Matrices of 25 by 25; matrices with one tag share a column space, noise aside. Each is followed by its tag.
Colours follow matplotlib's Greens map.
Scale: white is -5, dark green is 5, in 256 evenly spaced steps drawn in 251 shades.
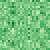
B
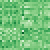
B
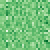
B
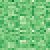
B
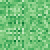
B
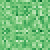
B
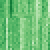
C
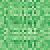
B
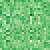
B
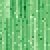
C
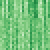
C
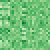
B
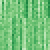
C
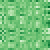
B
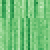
C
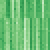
C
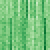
C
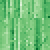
C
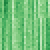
C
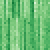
C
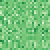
B
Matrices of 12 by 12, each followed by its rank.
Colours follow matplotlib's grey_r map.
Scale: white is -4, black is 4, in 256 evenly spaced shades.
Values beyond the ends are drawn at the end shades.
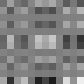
one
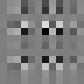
one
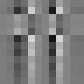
one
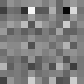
two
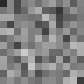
full rank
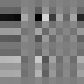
one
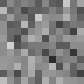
full rank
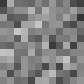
full rank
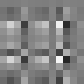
one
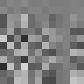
two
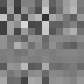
two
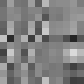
two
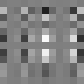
one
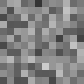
full rank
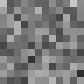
full rank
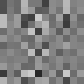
two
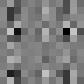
two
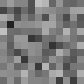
full rank
